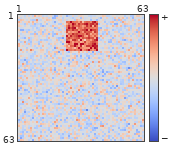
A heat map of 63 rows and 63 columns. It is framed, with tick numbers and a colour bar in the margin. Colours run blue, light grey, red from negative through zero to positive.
Odd patch: higher, in the top middle. Stripes: none. Histogram: skewed, a long tail of high values. Ninth with the highest average: top middle. Average level on the scale: 50%.
